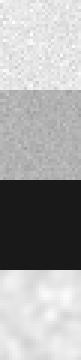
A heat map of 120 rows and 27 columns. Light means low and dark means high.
It is made of 4 by 1 panels. Panel 1,1: very low, fine-grained, faint in contrast. Panel 2,1: low, fine-grained, faint in contrast. Panel 3,1: very high, flat. Panel 4,1: very low, blotchy, faint in contrast.
